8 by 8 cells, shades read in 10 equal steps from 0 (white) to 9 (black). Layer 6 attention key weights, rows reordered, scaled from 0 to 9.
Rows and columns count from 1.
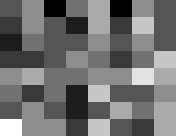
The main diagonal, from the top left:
6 4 6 4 4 6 5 3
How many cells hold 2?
4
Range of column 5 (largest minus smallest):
4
